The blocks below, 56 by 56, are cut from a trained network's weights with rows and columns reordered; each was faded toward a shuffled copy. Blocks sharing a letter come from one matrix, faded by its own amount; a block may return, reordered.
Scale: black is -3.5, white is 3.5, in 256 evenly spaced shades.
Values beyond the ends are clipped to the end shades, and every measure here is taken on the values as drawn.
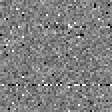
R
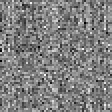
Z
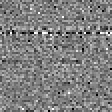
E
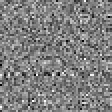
E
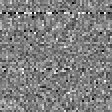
E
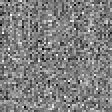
Z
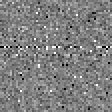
R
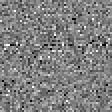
R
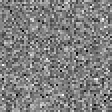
Z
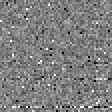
R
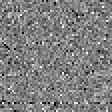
R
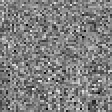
Z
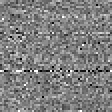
E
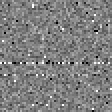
R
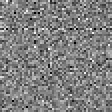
E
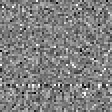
R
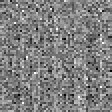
Z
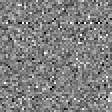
R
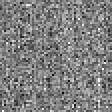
Z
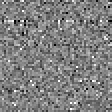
R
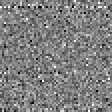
R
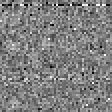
E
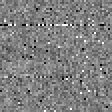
R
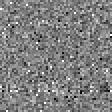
R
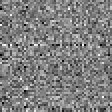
E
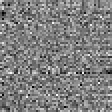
E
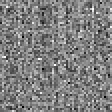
Z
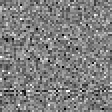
R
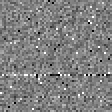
R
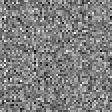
Z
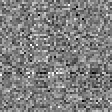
E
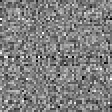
E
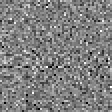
R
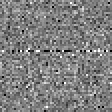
E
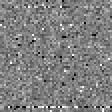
R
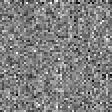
Z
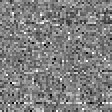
R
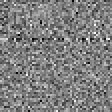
E
